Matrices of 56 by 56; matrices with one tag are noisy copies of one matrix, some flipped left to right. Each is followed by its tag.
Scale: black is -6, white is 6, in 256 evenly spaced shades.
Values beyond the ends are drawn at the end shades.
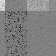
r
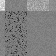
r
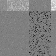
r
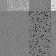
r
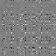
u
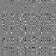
u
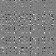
u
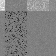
r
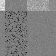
r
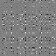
u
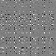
u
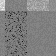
r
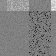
r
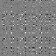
u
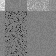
r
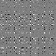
u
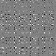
u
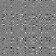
u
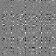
u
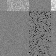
r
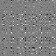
u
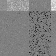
r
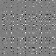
u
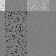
r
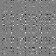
u
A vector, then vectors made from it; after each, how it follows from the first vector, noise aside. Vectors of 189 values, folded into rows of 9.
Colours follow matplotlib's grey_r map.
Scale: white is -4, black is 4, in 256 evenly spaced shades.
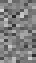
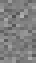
shrunk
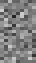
copied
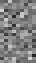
copied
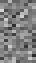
copied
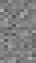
shrunk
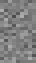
shrunk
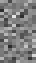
negated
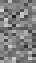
copied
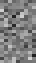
copied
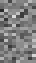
negated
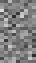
copied
